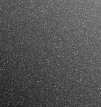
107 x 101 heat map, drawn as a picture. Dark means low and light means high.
The ninth with the lowest average is the bottom left. Neither half mirrors the other. The ninth with the highest average is the top right. Overall the values sit about 30% of the way up the scale. Values rise toward the top right. No row or column stands out.
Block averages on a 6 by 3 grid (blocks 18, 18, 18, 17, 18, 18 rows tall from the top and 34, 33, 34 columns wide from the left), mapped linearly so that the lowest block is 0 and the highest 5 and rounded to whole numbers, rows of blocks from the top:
345
234
234
123
123
012
